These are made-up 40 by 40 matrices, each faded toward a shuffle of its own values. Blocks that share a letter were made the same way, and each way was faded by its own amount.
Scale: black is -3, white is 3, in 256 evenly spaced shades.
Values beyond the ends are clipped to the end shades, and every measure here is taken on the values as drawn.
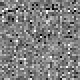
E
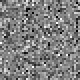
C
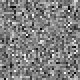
C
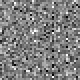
C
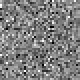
C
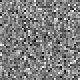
C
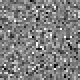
E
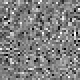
E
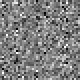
C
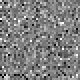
E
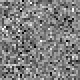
C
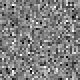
C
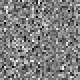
C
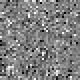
E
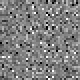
E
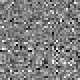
E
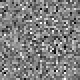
C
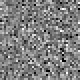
C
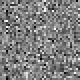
C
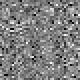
E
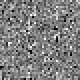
C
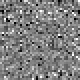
E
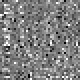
E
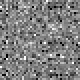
E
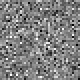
C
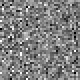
C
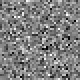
C
